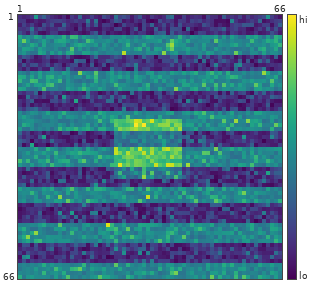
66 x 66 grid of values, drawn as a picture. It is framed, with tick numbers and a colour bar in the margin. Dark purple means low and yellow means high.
Ninth with the highest average: centre. Odd patch: higher, in the centre. Stripes: horizontal, repeating 7 times.
